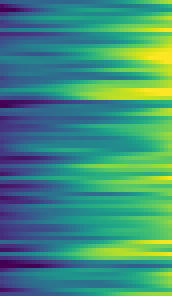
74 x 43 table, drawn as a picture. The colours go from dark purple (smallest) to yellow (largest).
Values rise toward the right. Streaks run across, left to right. The ninth with the highest average is the top right.
